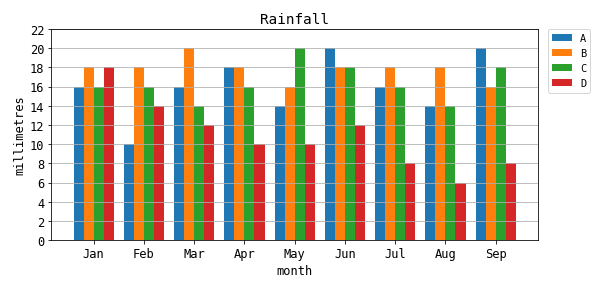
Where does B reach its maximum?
Mar
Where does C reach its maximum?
May
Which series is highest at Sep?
A
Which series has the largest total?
B
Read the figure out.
Title: Rainfall
x-axis: month, ticks Jan Feb Mar Apr May Jun Jul Aug Sep
y-axis: millimetres, ticks 0 2 4 6 8 10 12 14 16 18 20 22
Legend: A, B, C, D
Values:
A: 16 10 16 18 14 20 16 14 20
B: 18 18 20 18 16 18 18 18 16
C: 16 16 14 16 20 18 16 14 18
D: 18 14 12 10 10 12 8 6 8
